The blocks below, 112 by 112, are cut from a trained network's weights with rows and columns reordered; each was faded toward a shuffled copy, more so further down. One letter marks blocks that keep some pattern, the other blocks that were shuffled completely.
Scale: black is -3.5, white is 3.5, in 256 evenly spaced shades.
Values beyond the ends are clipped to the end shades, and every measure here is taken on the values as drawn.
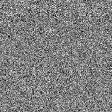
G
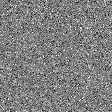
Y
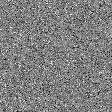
Y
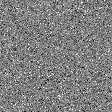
Y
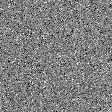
Y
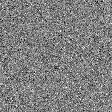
Y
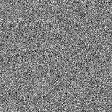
G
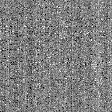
G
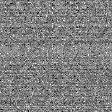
G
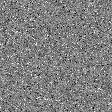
Y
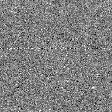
G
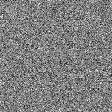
G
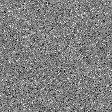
Y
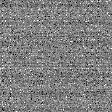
G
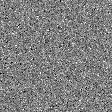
Y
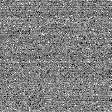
G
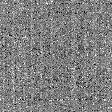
G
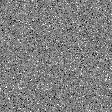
Y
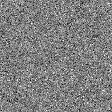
G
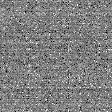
G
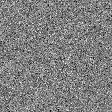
Y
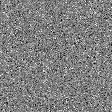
Y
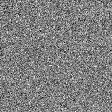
G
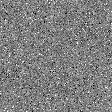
Y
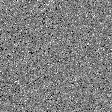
Y
